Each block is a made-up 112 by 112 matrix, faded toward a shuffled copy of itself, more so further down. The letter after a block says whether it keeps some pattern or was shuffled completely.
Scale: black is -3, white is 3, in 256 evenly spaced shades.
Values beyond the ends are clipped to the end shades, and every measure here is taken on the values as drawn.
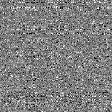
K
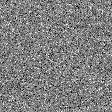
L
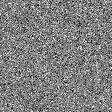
L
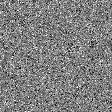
L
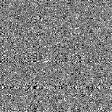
K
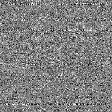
K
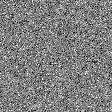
L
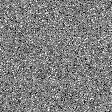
L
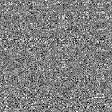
K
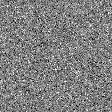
L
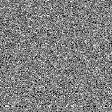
K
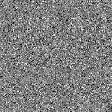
K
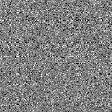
K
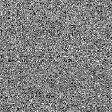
K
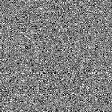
K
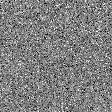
L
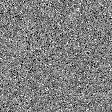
L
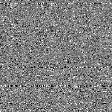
K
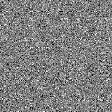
K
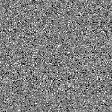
K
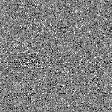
K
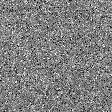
L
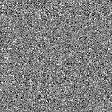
K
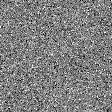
L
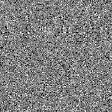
K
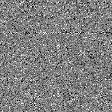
K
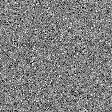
L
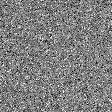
L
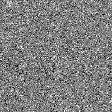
K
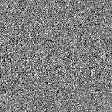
K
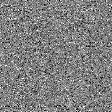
K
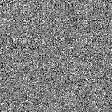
K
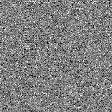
K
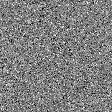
L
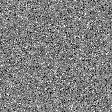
L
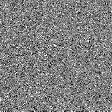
K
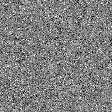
K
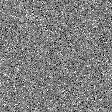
L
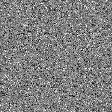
K
